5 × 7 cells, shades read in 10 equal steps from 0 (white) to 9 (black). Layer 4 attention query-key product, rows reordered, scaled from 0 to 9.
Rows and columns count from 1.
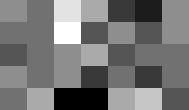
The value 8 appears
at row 1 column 6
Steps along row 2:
same down up down up down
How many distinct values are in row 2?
4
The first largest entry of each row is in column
6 4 1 4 3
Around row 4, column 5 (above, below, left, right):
6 3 7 7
